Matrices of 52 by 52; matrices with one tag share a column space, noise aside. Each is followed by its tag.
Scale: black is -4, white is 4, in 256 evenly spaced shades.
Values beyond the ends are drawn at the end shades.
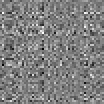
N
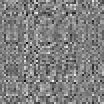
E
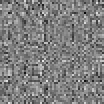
E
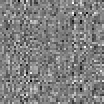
E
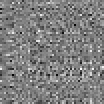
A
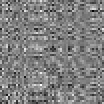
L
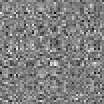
N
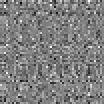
E
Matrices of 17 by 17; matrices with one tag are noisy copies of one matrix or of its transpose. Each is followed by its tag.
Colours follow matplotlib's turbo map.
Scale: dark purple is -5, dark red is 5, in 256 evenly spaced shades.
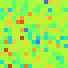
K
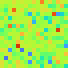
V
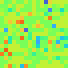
K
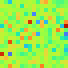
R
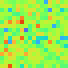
K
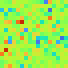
K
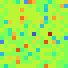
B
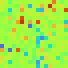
K
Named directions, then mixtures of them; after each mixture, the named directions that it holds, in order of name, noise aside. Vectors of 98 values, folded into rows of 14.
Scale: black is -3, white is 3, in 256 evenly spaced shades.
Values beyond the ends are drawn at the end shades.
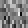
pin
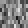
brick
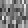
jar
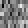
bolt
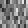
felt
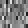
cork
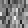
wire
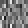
cork, pin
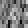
bolt, wire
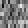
bolt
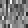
cork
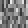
bolt, felt, pin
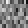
felt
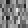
felt, jar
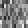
bolt, cork, pin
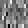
cork, jar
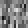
jar, pin, wire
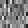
cork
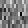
jar, pin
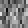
wire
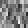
brick, felt, wire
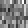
felt, jar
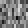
brick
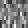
brick, pin
